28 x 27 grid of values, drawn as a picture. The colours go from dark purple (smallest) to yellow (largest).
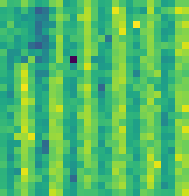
An odd patch, lower than its surroundings, sits in the top left. On average the colour sits 70% of the way up the scale. The ninth with the lowest average is the top left. Stripes running up and down repeat 6 times from left to right.
